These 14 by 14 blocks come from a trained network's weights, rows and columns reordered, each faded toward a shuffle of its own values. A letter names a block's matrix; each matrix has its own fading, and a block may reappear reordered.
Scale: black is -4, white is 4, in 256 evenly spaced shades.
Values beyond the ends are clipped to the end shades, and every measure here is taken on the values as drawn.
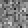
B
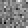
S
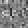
S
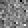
B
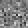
S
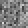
B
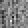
B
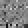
S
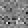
S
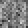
B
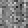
B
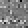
S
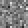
B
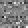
S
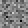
B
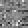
S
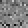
S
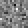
B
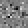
S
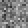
B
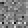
S
